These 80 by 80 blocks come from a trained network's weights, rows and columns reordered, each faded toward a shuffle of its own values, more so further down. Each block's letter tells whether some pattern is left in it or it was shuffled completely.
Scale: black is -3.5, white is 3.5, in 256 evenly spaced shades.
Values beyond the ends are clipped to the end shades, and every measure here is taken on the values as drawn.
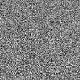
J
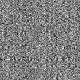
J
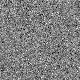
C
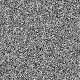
C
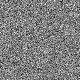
C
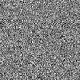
J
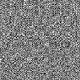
J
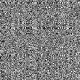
J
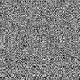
J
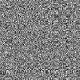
J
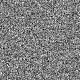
C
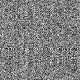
J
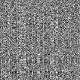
J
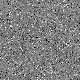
C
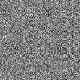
J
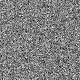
C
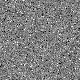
C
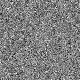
C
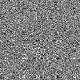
J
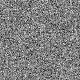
C
